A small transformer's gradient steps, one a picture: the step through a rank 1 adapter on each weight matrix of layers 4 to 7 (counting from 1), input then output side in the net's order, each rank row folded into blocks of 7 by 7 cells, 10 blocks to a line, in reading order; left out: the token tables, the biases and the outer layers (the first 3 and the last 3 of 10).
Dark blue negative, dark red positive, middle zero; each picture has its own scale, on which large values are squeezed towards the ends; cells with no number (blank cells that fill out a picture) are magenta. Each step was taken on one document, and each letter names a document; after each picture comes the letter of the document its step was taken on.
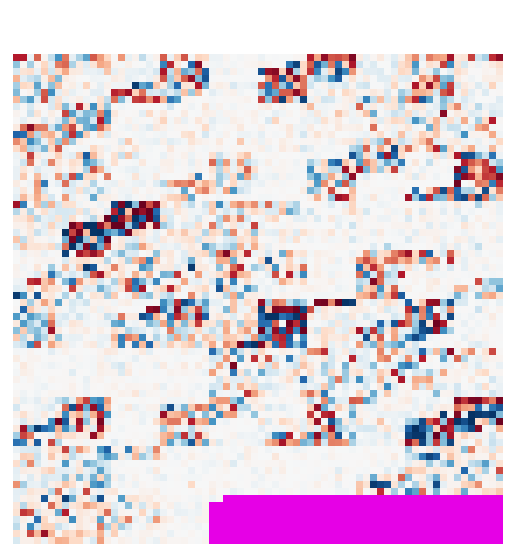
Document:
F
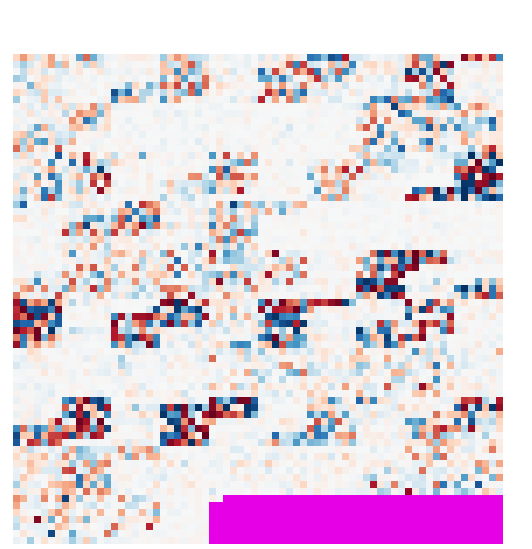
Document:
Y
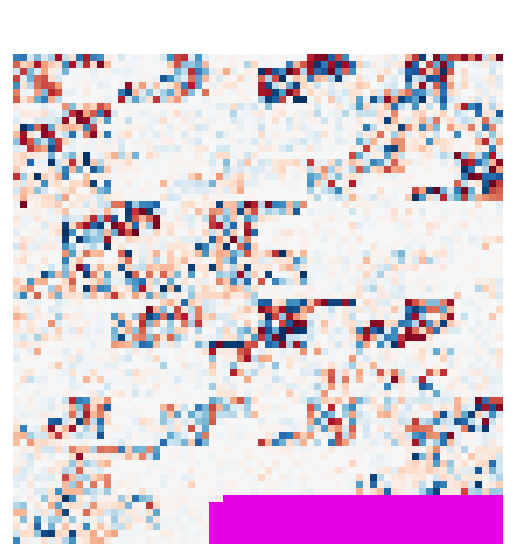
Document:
F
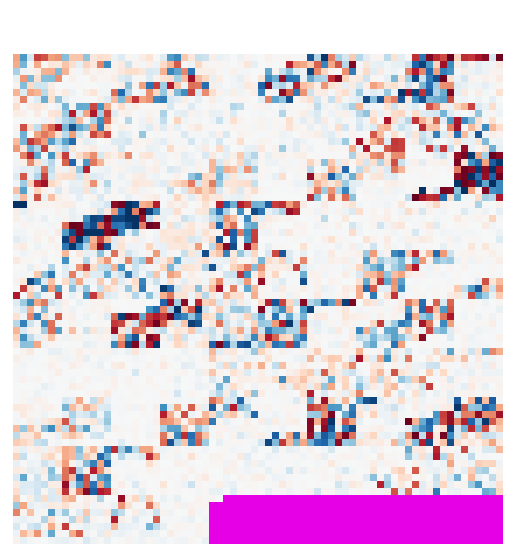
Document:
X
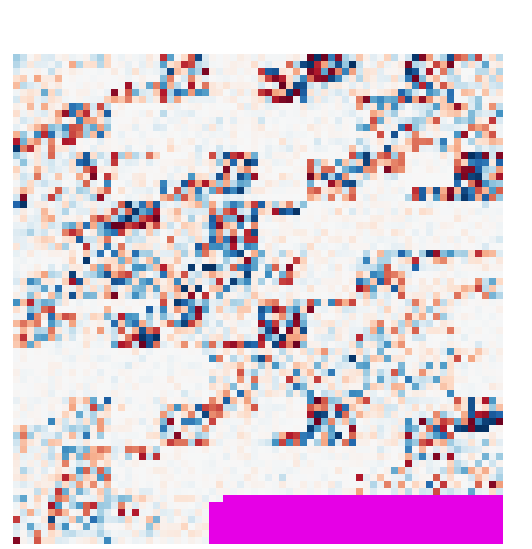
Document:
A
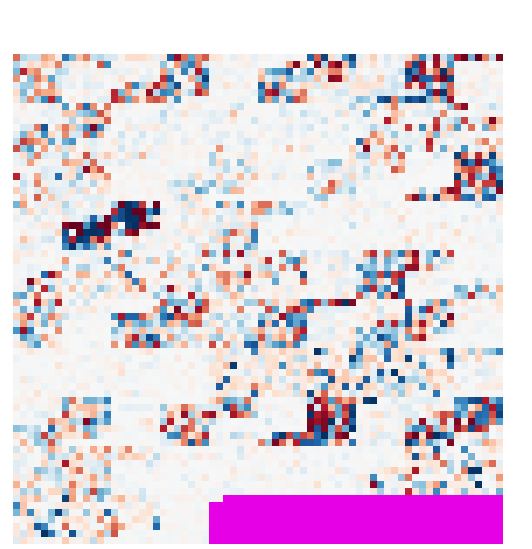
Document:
X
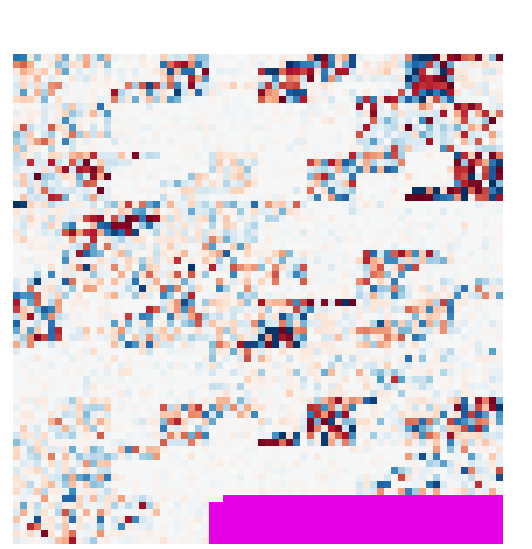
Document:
F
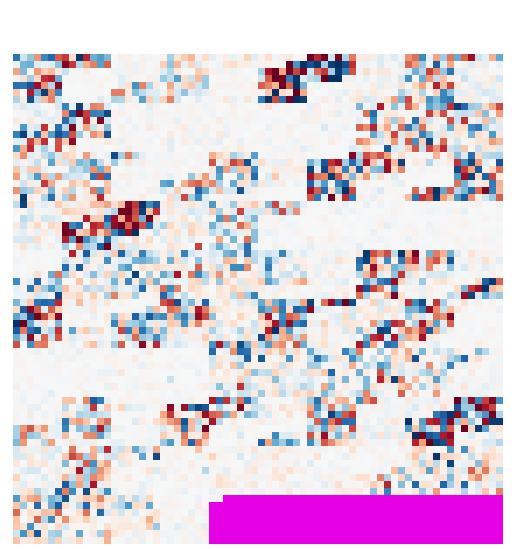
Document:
A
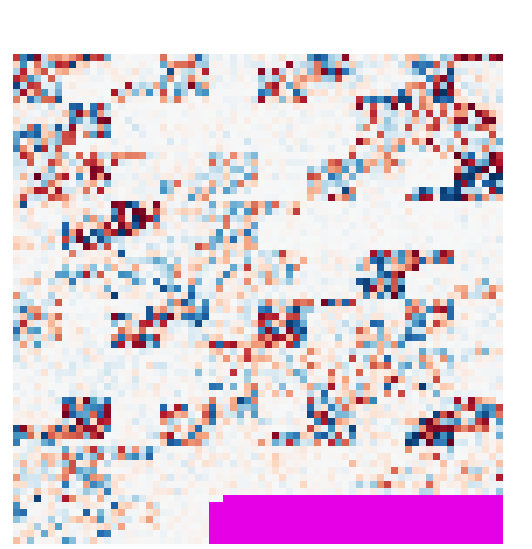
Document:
Y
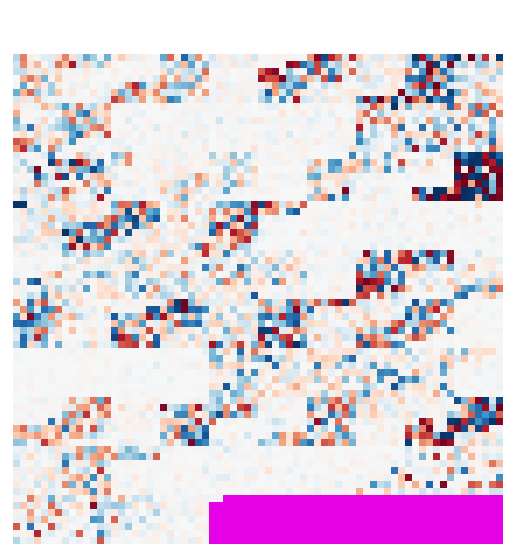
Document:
A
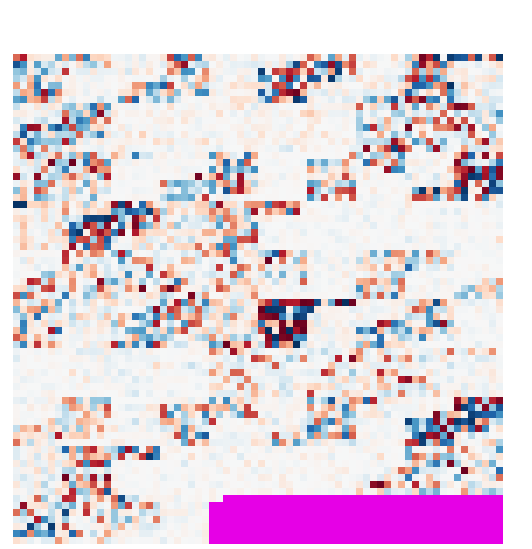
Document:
F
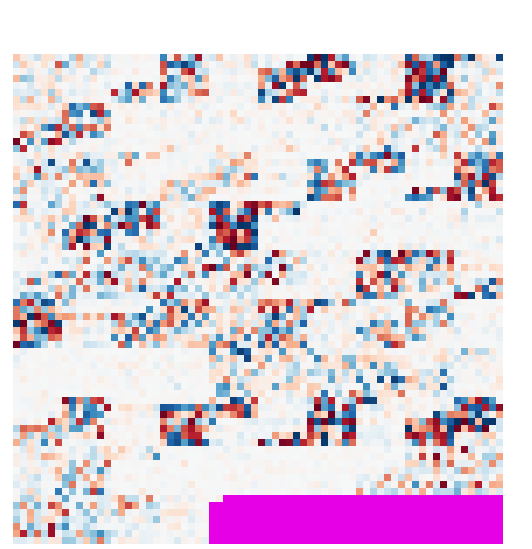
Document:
A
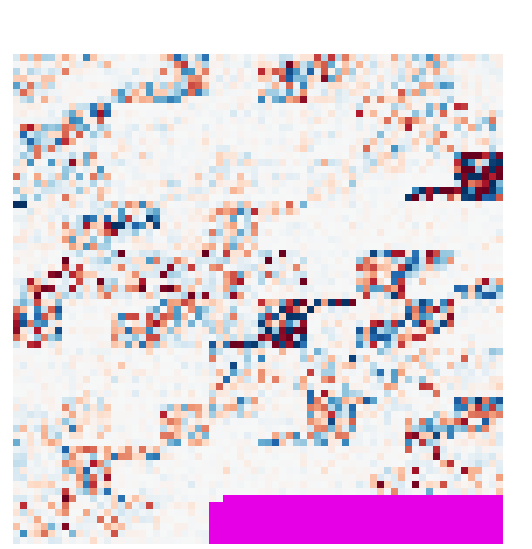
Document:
X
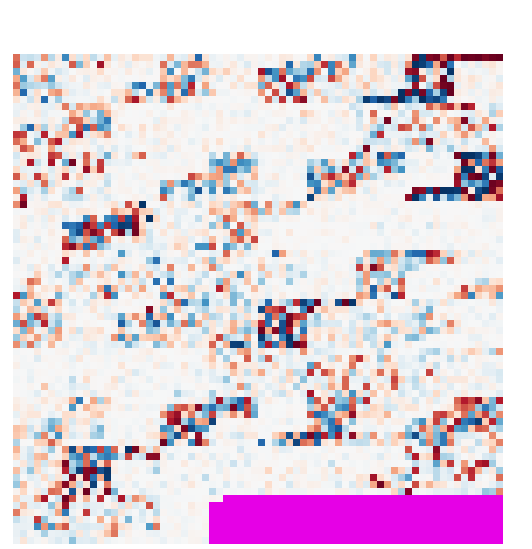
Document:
X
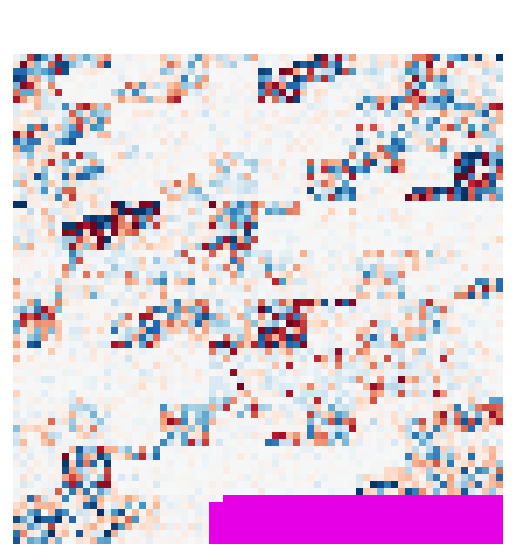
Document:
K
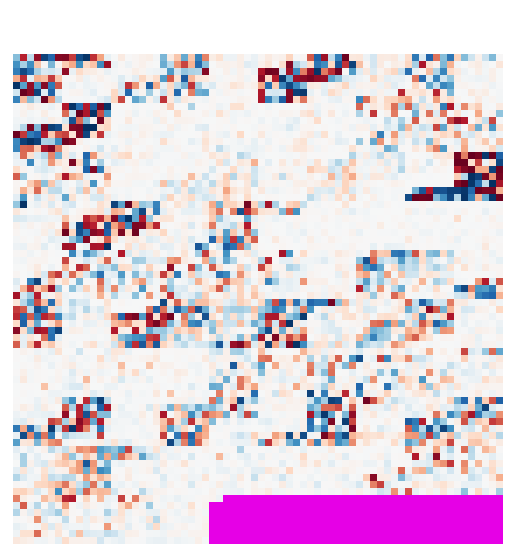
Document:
X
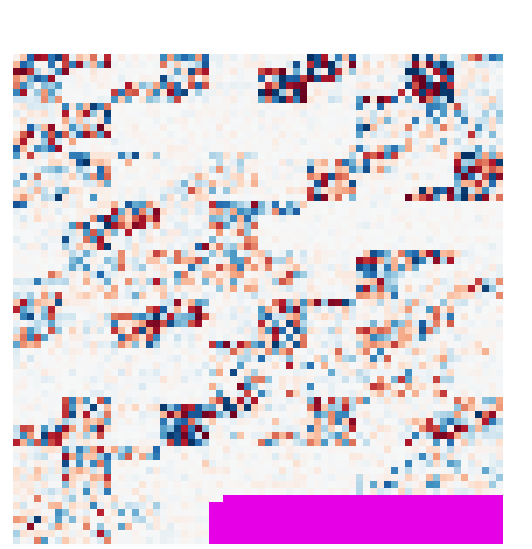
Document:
K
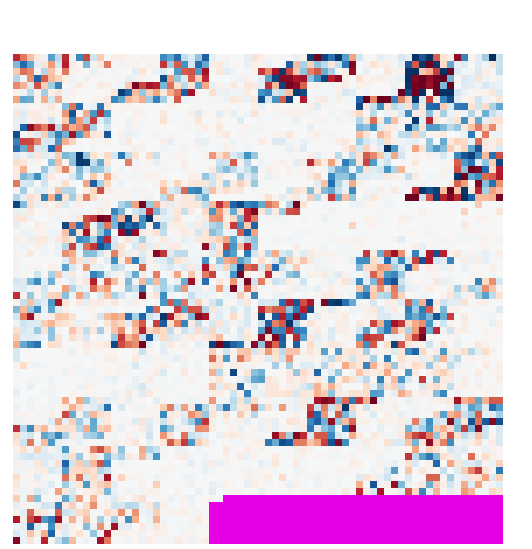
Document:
K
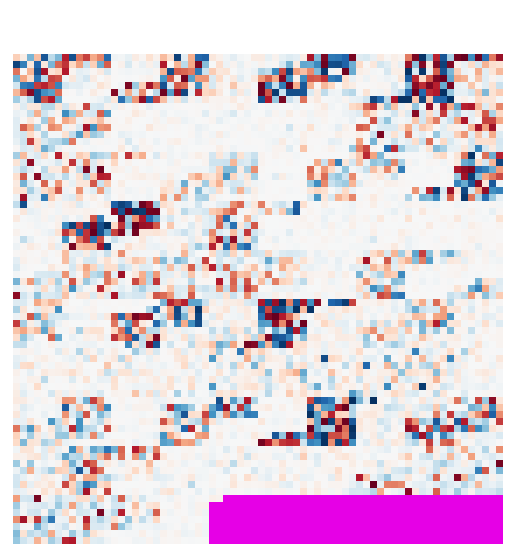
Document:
Y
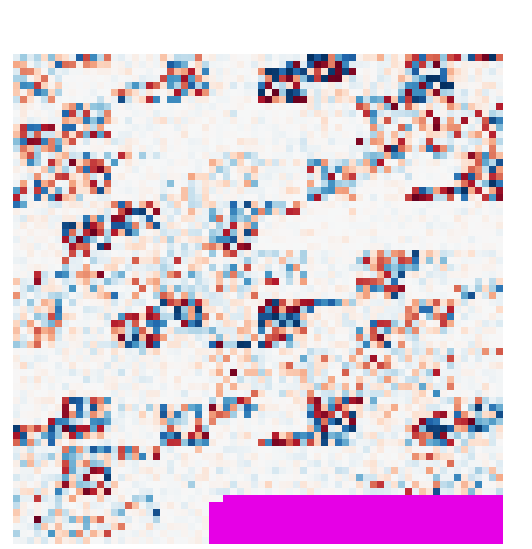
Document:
Y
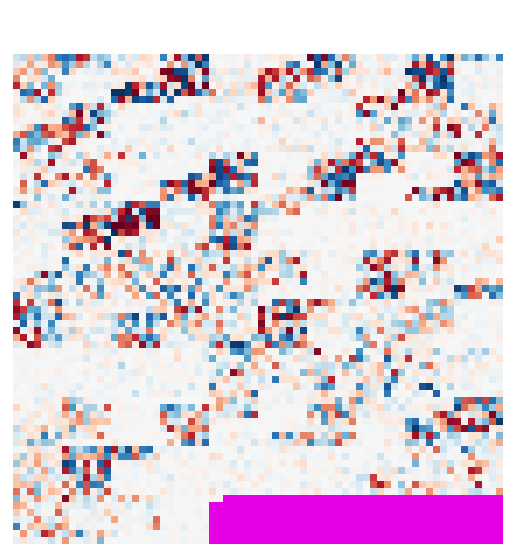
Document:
X
